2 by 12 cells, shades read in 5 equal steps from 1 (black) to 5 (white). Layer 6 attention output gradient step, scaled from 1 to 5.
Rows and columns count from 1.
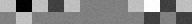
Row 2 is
3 4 3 3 3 3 3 3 3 2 3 2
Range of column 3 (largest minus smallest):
1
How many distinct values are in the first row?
5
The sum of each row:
39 35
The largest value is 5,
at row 1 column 10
